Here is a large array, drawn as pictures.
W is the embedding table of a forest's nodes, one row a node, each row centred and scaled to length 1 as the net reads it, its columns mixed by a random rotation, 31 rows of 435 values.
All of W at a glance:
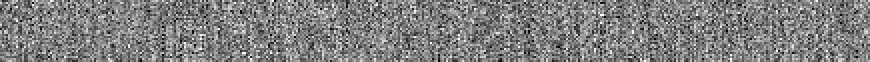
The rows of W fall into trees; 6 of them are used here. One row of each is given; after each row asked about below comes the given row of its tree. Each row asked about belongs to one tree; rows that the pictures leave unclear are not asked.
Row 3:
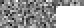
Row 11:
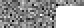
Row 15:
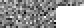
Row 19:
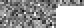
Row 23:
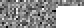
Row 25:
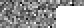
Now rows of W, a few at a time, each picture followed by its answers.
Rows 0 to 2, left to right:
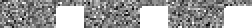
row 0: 3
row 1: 15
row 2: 11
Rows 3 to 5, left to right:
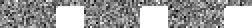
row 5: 25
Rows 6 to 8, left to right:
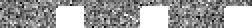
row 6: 25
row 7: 11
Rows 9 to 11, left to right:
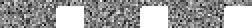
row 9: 3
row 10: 23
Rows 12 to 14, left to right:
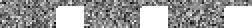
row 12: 15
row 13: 19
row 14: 23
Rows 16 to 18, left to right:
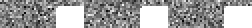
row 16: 15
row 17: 19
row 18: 3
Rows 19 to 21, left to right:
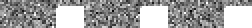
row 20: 3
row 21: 19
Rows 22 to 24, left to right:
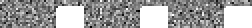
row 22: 23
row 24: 19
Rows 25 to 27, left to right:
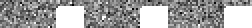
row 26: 15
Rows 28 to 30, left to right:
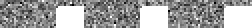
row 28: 25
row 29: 19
